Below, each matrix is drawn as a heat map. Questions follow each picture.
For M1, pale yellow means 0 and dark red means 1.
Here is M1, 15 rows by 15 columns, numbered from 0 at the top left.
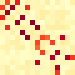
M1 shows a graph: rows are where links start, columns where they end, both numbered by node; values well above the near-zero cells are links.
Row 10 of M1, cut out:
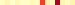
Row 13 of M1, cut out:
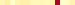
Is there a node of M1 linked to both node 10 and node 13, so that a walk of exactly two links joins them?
yes
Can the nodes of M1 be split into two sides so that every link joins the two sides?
yes
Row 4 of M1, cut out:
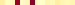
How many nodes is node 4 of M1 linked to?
2
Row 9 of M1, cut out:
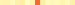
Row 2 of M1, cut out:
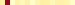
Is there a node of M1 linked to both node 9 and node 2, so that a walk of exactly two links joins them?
no
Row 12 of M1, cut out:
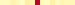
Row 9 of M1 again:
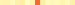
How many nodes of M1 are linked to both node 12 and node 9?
1
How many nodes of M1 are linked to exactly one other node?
6
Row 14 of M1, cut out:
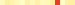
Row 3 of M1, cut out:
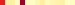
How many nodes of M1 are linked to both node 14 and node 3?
0
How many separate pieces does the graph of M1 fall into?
1
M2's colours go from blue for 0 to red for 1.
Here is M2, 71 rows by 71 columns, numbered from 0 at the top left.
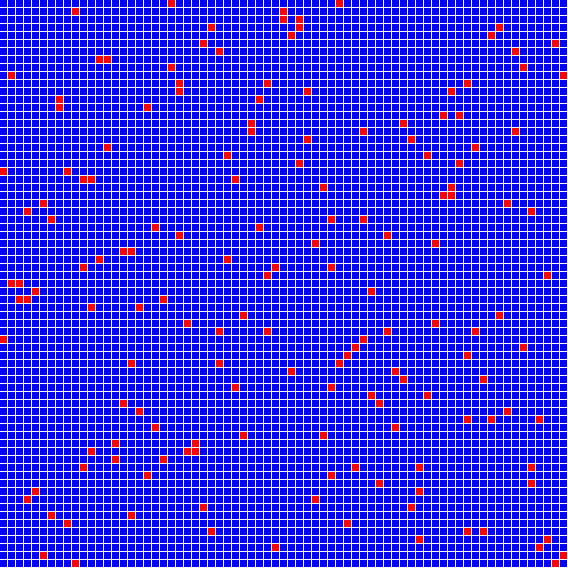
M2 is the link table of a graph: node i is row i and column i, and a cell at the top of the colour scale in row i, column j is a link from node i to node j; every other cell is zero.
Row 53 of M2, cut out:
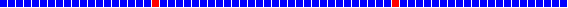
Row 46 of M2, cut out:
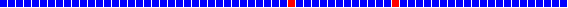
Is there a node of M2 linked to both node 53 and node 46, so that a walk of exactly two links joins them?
yes
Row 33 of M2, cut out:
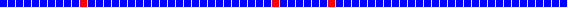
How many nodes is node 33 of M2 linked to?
3
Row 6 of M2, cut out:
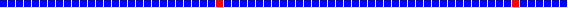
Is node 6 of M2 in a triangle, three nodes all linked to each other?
no
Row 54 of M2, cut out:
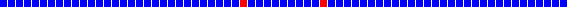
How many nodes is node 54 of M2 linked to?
2
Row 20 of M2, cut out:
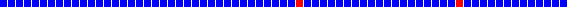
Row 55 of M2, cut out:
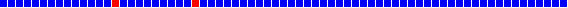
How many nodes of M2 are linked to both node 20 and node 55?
0
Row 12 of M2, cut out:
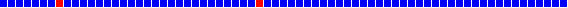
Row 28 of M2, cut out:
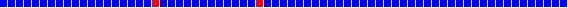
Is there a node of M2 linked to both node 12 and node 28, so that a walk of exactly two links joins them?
yes
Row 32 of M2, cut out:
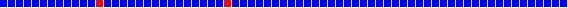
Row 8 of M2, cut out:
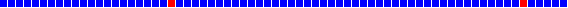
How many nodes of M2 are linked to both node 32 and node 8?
0
